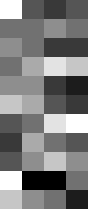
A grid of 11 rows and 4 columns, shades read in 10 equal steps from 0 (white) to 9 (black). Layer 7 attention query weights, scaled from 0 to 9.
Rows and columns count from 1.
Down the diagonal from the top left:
0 5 7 2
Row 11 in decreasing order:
8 5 4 2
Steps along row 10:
up same down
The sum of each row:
19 19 23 11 23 18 12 21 16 23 19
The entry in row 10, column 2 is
9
